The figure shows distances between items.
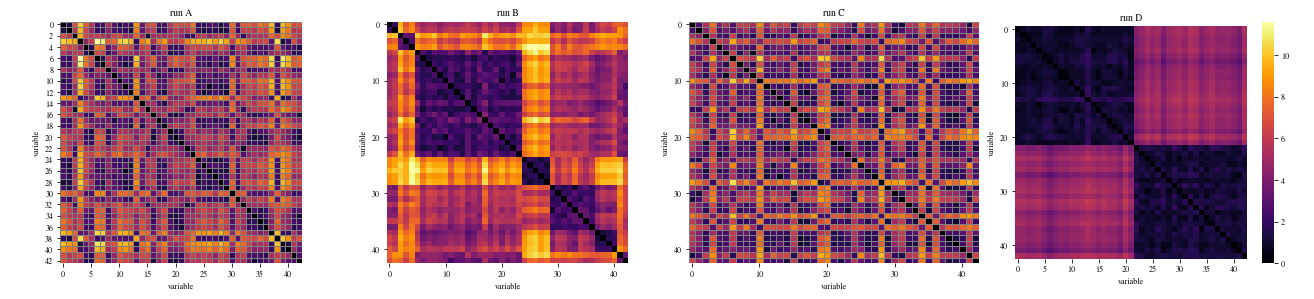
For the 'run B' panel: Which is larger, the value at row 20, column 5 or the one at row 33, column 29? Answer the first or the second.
the first
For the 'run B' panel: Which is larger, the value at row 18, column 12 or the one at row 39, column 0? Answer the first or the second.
the second
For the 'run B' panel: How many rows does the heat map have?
43
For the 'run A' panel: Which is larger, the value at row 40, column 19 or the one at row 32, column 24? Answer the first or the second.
the second
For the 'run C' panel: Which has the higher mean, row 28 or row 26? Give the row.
28
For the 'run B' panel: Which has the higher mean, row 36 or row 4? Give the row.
4
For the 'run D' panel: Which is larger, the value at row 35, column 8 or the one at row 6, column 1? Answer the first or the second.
the first
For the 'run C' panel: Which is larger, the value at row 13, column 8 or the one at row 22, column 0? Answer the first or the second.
the second
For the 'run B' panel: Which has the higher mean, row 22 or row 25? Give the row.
25
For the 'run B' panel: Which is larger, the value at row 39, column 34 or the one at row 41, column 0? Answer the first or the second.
the second
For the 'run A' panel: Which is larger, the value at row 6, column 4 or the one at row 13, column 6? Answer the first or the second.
the second
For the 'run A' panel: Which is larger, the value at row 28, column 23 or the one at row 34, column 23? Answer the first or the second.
the first
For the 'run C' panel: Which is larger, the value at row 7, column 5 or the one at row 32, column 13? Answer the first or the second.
the second
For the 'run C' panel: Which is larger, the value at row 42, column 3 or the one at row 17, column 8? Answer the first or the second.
the first
